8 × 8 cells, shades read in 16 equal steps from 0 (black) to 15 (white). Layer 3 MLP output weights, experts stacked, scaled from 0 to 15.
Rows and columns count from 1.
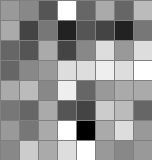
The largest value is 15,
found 4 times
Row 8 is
8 12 10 13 15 9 8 9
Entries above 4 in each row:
8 4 7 8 8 7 7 8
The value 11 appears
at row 1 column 8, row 5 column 2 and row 6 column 7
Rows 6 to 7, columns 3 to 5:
10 5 4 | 10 15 0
